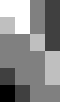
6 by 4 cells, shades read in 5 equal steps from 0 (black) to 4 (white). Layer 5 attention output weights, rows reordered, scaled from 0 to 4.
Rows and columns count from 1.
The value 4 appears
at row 1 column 1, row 1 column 2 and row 2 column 2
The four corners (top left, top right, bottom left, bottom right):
4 1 0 2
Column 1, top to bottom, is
4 3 2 2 1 0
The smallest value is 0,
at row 6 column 1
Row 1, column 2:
4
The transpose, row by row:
4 3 2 2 1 0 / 4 4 2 2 2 1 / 2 2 3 2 2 2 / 1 1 1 3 3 2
